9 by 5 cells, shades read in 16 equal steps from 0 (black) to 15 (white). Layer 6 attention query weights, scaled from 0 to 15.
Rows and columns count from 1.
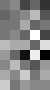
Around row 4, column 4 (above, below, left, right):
6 6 6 4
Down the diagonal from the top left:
7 7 10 15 13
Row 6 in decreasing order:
14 9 6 1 0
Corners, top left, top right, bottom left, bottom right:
7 3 12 8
